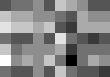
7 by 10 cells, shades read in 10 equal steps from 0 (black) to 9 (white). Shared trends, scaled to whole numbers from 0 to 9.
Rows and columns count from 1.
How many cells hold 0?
1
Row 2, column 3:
6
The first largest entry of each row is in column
6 1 1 6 1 1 6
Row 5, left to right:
7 4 5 5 5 6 2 4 4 4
